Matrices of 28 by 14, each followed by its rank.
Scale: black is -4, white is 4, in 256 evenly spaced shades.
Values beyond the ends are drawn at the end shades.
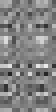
two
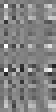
two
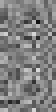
three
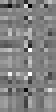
two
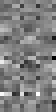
three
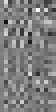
three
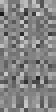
three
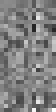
three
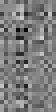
three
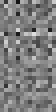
three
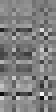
two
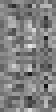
three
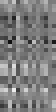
two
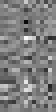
three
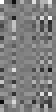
two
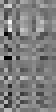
two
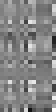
two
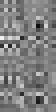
three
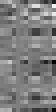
two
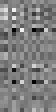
two
